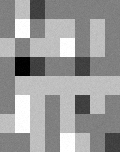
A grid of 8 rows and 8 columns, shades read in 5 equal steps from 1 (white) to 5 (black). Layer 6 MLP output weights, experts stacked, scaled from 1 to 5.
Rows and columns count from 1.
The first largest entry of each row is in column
3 1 2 2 1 6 4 8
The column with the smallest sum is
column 5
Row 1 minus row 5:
0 0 2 1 1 1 1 1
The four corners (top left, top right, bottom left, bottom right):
3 3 3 4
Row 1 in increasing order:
2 3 3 3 3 3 3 4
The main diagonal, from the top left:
3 1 2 3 2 4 3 4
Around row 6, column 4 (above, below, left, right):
2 3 2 2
